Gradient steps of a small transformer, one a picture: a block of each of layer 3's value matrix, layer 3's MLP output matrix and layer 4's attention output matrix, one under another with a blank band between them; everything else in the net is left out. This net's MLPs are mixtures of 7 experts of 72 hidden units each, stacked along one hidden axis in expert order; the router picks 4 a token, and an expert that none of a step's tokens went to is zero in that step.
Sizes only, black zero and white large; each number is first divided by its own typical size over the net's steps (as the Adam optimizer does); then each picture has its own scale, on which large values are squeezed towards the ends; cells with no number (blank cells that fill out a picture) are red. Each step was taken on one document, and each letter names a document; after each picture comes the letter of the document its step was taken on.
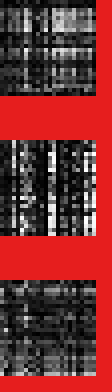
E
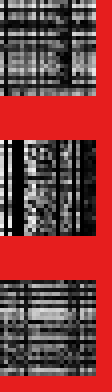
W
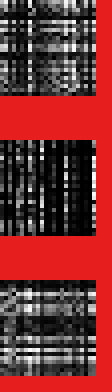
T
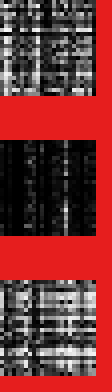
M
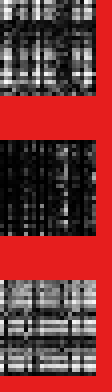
M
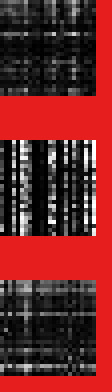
E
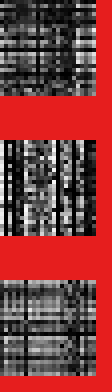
W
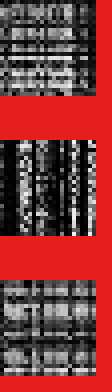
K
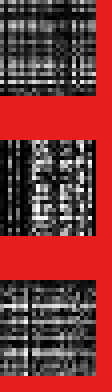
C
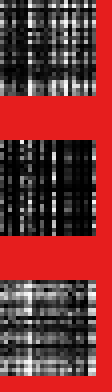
T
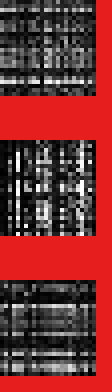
C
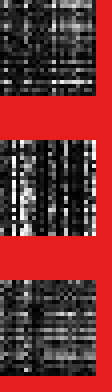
E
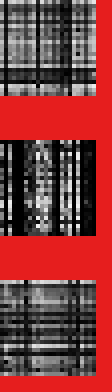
W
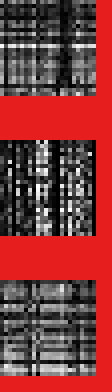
C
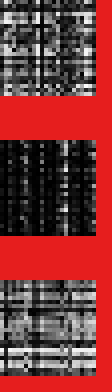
M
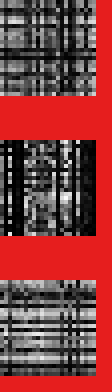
W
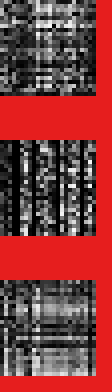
K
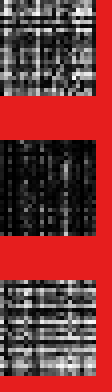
M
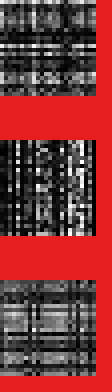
C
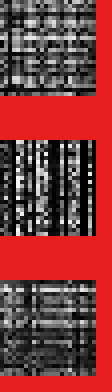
K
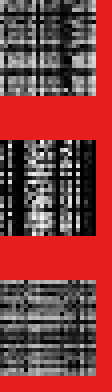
W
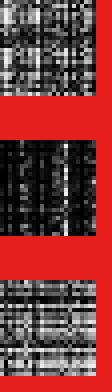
M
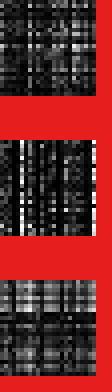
T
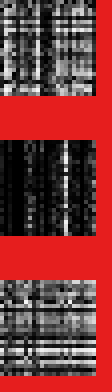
M
